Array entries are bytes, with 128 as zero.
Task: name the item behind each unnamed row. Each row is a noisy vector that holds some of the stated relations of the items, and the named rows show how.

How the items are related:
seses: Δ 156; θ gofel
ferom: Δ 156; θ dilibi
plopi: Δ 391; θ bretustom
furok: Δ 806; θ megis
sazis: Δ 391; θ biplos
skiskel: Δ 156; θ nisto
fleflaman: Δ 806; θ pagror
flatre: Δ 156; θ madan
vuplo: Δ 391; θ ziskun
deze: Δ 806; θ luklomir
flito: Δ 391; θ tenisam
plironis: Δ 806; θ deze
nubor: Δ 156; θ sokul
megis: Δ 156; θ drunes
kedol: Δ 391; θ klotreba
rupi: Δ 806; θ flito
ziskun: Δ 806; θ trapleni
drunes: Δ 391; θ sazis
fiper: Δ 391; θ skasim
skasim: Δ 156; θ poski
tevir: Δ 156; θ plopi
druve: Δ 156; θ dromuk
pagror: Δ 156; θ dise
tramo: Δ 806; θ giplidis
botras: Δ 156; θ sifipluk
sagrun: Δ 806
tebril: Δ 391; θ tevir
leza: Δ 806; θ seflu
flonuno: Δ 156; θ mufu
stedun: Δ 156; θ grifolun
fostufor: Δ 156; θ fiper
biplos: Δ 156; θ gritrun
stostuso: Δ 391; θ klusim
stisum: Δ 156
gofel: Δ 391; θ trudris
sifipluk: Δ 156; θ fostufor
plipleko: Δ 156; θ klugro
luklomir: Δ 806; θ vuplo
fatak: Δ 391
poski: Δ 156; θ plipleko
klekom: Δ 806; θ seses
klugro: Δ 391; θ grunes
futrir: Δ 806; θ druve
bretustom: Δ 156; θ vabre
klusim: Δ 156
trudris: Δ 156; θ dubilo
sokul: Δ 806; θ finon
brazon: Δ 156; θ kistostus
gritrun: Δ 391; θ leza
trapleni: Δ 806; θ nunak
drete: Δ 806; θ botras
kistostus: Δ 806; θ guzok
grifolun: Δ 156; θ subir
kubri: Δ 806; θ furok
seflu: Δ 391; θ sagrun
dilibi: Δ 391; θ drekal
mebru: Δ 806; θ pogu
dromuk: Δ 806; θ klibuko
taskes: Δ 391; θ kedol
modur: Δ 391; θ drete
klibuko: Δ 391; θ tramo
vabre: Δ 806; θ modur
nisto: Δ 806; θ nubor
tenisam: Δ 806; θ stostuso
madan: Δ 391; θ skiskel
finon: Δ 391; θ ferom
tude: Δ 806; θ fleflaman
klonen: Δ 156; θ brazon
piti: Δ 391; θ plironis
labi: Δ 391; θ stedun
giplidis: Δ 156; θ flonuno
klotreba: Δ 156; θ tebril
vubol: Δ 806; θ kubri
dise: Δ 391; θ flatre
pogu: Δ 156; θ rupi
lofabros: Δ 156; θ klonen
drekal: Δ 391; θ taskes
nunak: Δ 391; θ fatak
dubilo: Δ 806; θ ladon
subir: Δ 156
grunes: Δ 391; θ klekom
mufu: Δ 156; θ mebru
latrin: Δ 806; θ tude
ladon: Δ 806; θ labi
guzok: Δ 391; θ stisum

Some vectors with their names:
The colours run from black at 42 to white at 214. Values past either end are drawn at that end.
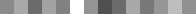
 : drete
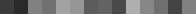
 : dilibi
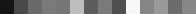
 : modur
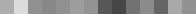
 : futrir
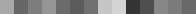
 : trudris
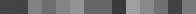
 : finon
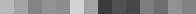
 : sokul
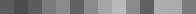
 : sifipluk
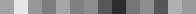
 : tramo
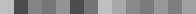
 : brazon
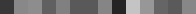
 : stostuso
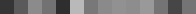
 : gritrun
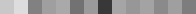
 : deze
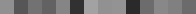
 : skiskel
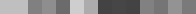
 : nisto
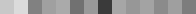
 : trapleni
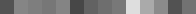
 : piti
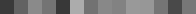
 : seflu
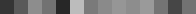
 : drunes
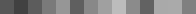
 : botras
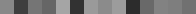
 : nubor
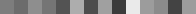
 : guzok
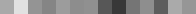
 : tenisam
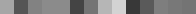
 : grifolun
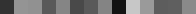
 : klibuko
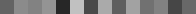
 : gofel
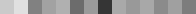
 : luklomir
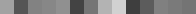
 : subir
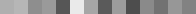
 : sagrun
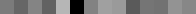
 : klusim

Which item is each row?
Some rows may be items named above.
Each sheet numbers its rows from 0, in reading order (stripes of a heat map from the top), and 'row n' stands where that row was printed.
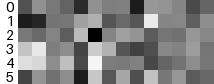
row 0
dise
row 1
plopi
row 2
druve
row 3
fleflaman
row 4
dubilo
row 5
klugro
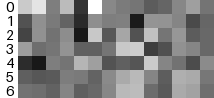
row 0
klekom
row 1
dise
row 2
klugro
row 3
seses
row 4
kedol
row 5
fostufor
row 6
poski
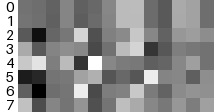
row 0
poski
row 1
poski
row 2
bretustom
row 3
stedun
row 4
klekom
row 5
plopi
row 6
tevir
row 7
brazon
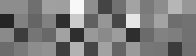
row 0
vabre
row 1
fiper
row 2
nubor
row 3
labi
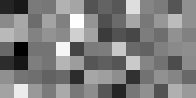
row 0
tebril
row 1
drete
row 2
sokul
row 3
klotreba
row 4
kedol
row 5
pagror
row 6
mebru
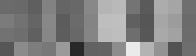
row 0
skasim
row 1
plipleko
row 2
poski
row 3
vuplo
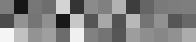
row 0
ferom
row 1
grunes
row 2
kistostus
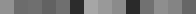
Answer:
flatre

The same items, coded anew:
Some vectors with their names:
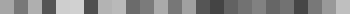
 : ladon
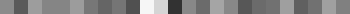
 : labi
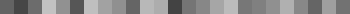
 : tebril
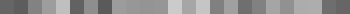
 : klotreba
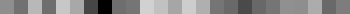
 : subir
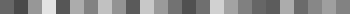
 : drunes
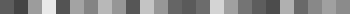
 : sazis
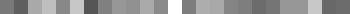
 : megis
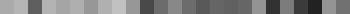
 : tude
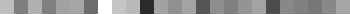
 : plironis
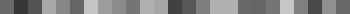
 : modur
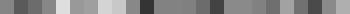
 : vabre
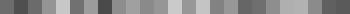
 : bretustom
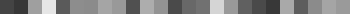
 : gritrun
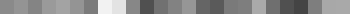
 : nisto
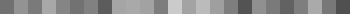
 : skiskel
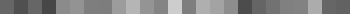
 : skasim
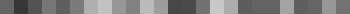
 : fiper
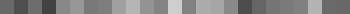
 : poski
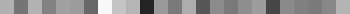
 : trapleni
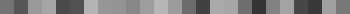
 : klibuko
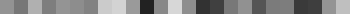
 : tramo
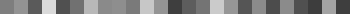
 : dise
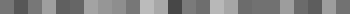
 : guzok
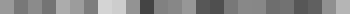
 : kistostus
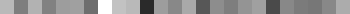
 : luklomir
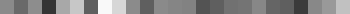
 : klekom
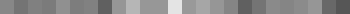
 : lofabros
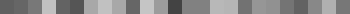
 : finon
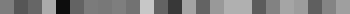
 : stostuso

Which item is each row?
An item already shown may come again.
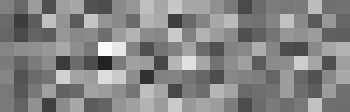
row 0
trudris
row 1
plopi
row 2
fostufor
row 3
sokul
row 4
klusim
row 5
drete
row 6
guzok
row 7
seses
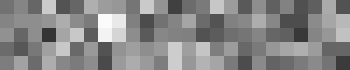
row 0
madan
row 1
sokul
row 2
klekom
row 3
tevir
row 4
flatre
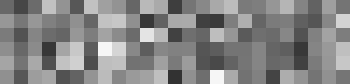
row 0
tebril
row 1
mebru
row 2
gofel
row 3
klekom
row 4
dubilo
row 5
nunak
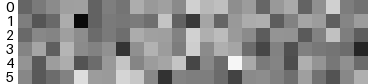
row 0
ferom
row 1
stostuso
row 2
nubor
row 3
pagror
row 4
vuplo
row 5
vabre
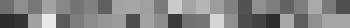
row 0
skiskel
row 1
seflu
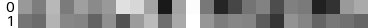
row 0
futrir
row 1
druve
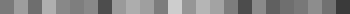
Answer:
flatre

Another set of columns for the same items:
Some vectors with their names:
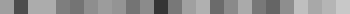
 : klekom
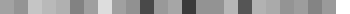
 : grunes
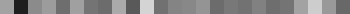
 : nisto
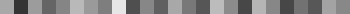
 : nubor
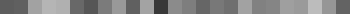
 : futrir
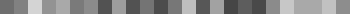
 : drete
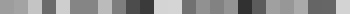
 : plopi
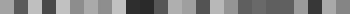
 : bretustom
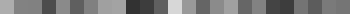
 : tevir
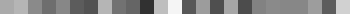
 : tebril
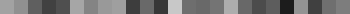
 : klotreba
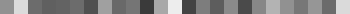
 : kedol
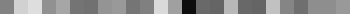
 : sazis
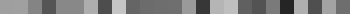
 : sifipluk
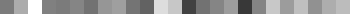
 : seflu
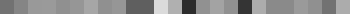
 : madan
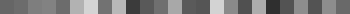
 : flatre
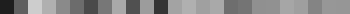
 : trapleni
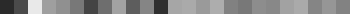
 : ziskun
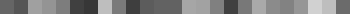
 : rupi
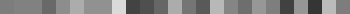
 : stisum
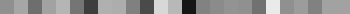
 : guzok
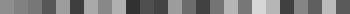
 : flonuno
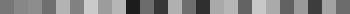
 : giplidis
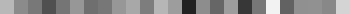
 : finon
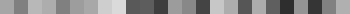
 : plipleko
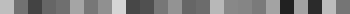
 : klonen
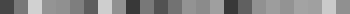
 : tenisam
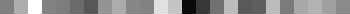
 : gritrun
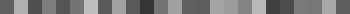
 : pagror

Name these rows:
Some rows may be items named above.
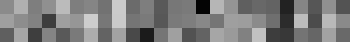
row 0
fostufor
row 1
trudris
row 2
pagror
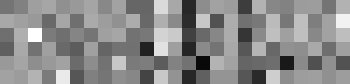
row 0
madan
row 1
gofel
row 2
seflu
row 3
dise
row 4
fostufor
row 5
modur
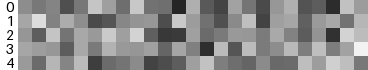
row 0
ferom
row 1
fiper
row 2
seses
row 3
gofel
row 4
vabre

